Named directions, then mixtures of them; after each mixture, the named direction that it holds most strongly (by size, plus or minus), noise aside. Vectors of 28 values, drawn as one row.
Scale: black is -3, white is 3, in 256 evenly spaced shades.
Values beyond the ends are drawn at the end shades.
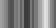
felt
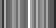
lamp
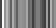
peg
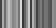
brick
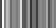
brick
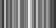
lamp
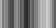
felt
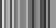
peg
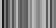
peg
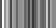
peg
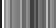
peg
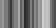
felt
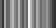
lamp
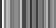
brick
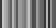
peg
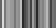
brick
